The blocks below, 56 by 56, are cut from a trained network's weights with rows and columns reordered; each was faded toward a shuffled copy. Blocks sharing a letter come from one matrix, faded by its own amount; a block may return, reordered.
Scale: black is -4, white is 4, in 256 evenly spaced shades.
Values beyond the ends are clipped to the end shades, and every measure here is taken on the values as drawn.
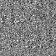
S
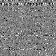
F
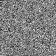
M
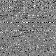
F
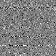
F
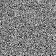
M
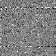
F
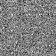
S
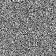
M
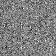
S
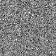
S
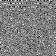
F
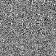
S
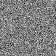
M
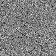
M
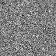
M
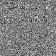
S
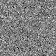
M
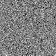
M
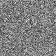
M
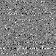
F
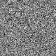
M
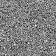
M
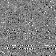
F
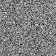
M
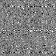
F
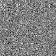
S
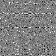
F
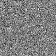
M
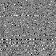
F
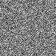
M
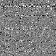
F
